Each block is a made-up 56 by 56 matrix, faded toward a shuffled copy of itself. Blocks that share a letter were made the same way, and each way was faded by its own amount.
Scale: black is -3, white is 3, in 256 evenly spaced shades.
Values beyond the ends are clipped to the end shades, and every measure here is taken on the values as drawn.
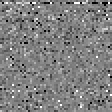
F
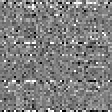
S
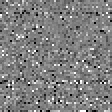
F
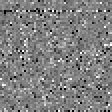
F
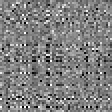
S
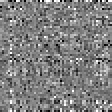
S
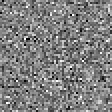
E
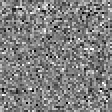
E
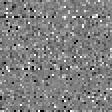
F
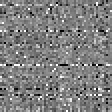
S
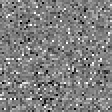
F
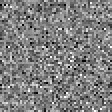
E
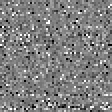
F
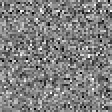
E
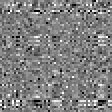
S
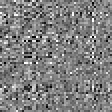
S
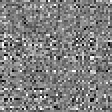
S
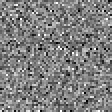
E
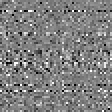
S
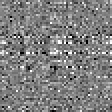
S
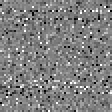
F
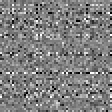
S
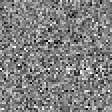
E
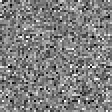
E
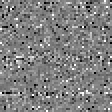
F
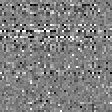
S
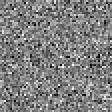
E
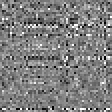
S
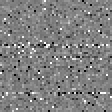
F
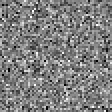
E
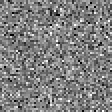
E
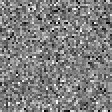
E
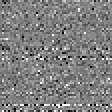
S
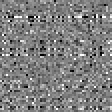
S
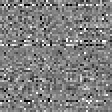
S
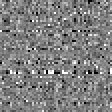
S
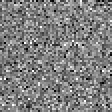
E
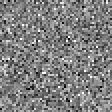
E
